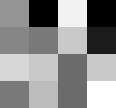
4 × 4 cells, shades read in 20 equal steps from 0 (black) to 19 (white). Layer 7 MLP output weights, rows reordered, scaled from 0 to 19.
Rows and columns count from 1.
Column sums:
46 38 49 36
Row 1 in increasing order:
0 0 11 18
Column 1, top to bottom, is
11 10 16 9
